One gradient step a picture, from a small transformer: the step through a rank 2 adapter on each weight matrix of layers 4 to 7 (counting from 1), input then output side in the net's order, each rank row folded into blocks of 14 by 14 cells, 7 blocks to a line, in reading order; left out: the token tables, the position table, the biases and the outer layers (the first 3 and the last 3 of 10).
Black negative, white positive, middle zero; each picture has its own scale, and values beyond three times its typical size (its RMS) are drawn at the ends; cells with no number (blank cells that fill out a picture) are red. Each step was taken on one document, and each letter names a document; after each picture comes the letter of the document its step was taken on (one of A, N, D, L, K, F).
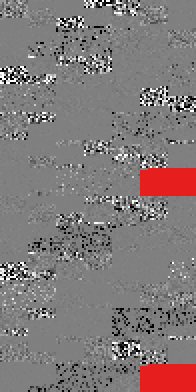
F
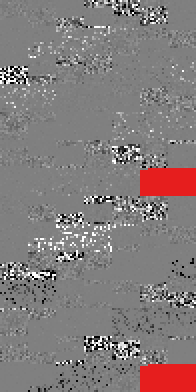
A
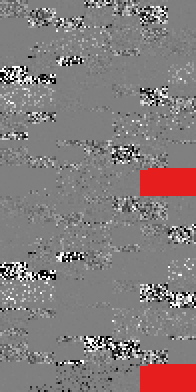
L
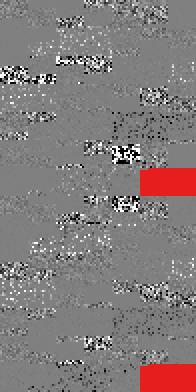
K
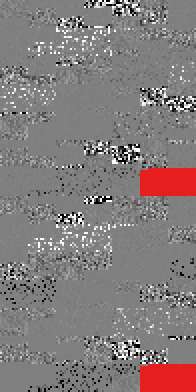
A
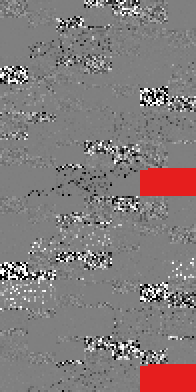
K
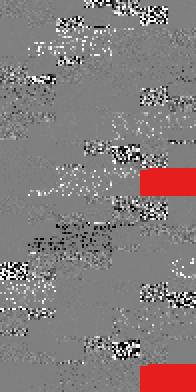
F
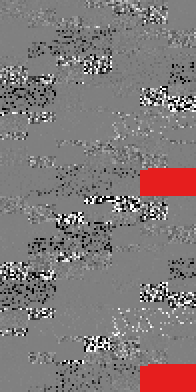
F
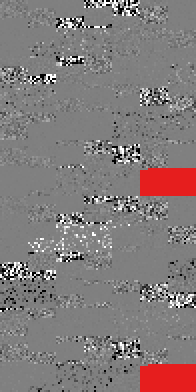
L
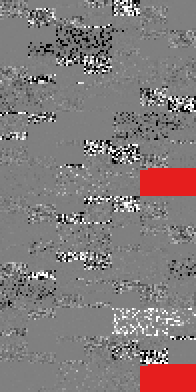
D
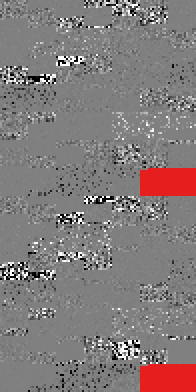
A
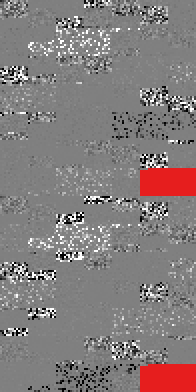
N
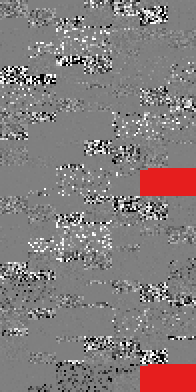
L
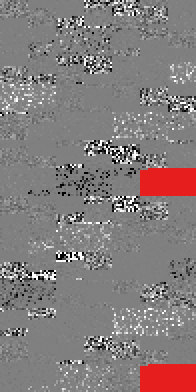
N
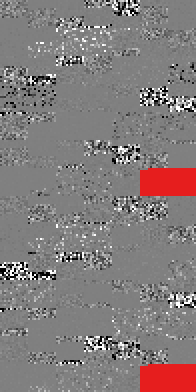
L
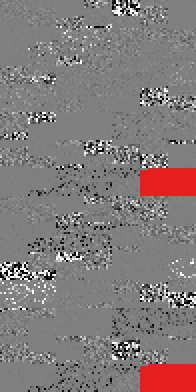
F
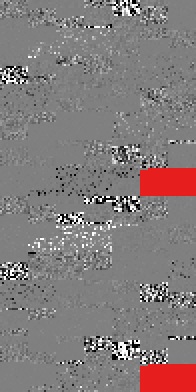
A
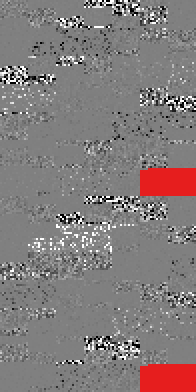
A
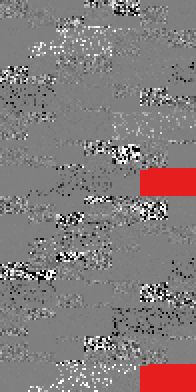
K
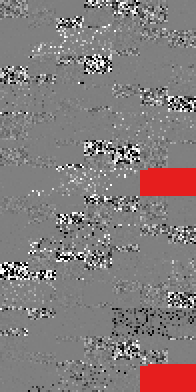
K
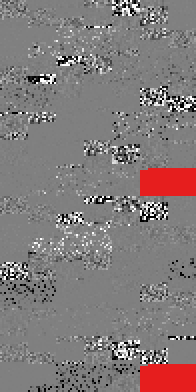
A
